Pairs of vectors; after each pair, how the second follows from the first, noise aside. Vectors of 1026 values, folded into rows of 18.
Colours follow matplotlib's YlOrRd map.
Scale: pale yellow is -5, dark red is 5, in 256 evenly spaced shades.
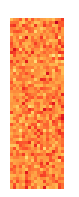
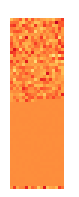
partly zeroed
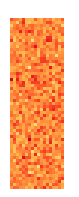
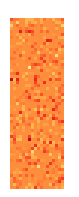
partly zeroed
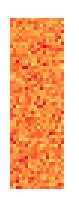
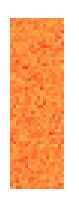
shrunk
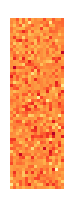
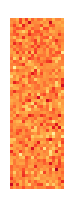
negated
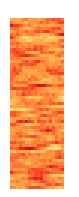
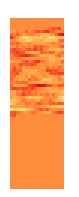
partly zeroed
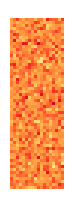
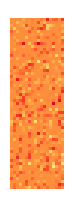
partly zeroed
